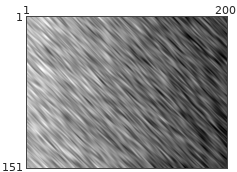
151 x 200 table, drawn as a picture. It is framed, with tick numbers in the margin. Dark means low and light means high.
Values rise toward the left. There are no lone odd cells. The grain runs diagonally down to the right. On average the colour sits 50% of the way up the scale. No row or column stands out.
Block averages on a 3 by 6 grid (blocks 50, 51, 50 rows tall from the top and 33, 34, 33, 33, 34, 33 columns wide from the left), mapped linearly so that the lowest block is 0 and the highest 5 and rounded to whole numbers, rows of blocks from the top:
5 4 3 2 1 0
5 4 3 2 1 0
5 4 3 2 1 0
